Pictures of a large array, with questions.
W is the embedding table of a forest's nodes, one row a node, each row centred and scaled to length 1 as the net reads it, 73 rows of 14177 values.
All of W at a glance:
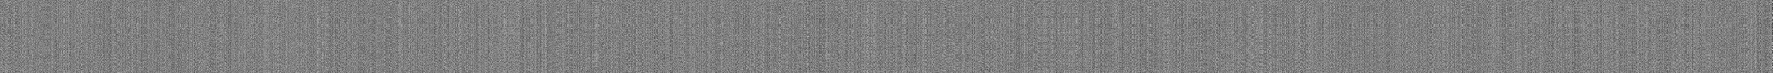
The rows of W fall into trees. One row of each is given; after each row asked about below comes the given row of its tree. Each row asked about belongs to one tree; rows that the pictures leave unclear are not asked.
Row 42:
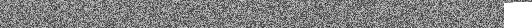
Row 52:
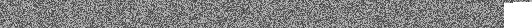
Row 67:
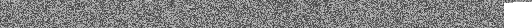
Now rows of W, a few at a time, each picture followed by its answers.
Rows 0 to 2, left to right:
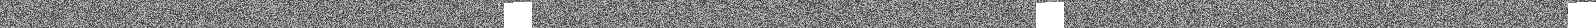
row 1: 67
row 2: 42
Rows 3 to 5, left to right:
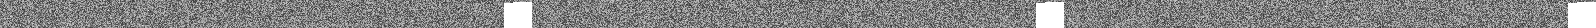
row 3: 52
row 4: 67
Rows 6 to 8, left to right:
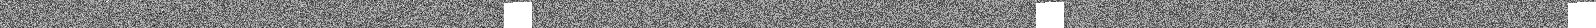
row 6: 42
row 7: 42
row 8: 52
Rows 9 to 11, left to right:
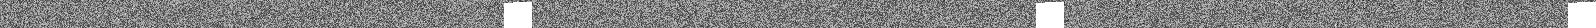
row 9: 42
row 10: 42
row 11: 52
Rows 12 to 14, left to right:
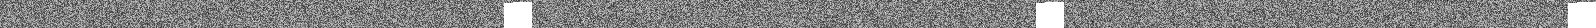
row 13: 67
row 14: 42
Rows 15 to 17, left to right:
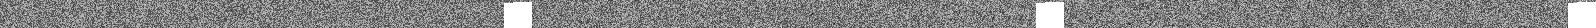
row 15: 52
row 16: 42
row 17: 67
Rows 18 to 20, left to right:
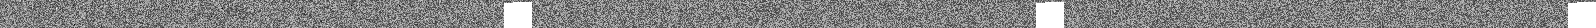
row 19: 52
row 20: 52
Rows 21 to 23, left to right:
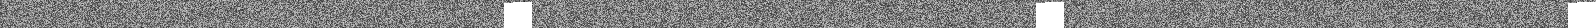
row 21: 52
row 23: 52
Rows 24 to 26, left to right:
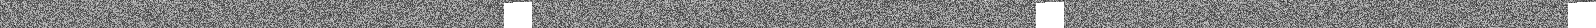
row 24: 42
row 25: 42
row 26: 42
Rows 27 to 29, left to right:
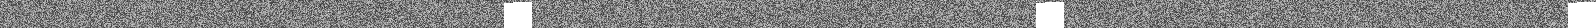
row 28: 42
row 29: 52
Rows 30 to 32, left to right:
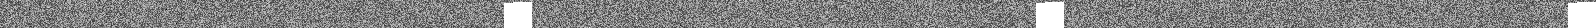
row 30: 52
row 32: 52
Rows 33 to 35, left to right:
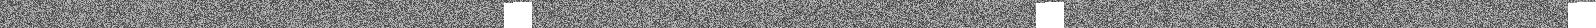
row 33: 52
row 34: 42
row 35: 67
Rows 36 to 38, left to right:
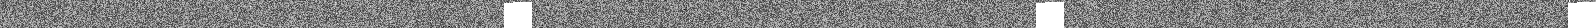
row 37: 52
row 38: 52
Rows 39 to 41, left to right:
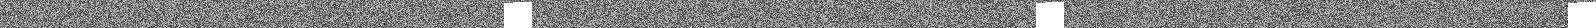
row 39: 42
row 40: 52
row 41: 52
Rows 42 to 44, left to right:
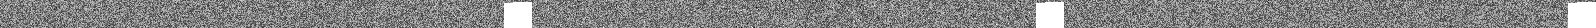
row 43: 67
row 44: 42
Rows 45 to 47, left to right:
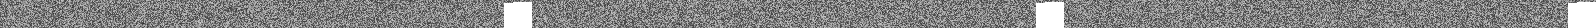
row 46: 52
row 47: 67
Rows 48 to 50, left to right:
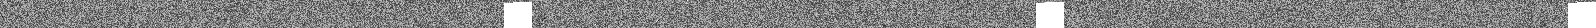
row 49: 67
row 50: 52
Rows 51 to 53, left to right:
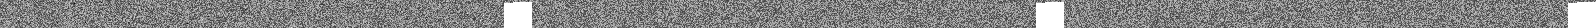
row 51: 52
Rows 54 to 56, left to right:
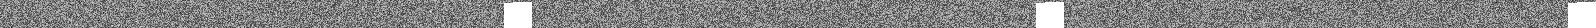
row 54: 42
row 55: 42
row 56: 52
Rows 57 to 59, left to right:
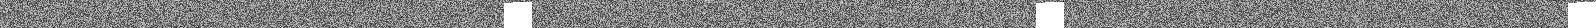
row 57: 42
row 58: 42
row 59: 52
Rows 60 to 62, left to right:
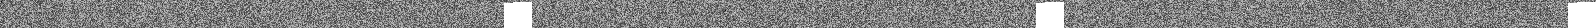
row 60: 52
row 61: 42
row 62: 67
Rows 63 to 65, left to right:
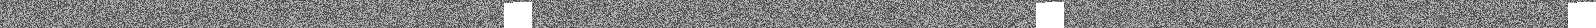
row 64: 52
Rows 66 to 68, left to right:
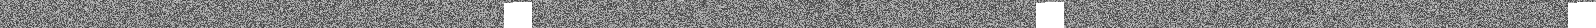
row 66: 42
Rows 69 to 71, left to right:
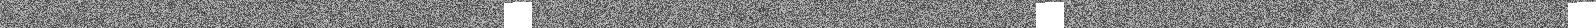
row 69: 67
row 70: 52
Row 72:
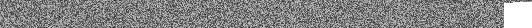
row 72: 52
